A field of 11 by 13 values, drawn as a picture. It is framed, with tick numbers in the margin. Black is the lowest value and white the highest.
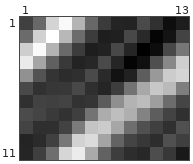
No lone cell stands out from its neighbours. The grain runs diagonally up to the right. The top left is the roughest part. The ninth with the highest average is the top left. No overall slope runs across the table. The middle left is the smoothest part. No single row or column stands out from its neighbours.
